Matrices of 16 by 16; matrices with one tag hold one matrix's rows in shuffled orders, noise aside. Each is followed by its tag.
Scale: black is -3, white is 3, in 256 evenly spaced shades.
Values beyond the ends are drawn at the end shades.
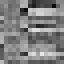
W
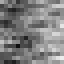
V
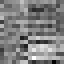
W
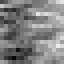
V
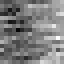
V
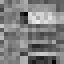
W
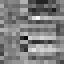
W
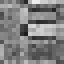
W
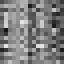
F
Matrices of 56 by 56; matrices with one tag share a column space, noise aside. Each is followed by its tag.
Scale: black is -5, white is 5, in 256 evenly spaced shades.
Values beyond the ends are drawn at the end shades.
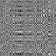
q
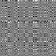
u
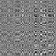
q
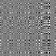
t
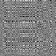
u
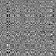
q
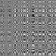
q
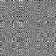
u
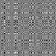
t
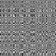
q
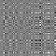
t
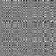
u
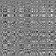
q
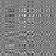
q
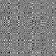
t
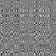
q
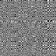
u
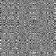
t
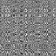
q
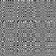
u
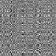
q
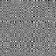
u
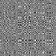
t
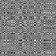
t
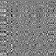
q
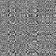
q
